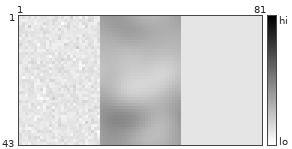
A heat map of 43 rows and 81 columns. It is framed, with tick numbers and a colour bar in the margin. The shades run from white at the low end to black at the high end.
The table splits into one row of 3 panels. Panel 1,1: very low, fine-grained, faint in contrast. Panel 1,2: low, smooth. Panel 1,3: very low, flat.
